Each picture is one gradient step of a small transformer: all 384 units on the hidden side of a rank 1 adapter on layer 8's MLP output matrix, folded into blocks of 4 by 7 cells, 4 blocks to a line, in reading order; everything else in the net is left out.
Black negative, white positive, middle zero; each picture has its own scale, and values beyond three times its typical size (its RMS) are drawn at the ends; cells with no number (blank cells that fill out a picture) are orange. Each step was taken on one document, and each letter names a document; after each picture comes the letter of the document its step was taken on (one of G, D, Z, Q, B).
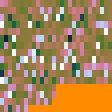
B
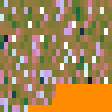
B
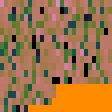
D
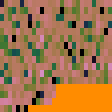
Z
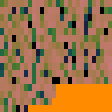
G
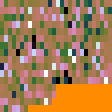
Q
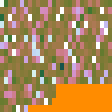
B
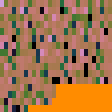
D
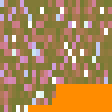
Z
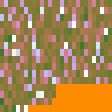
Z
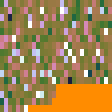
Z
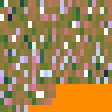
Z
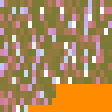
G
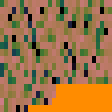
D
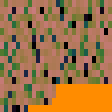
D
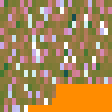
D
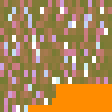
D
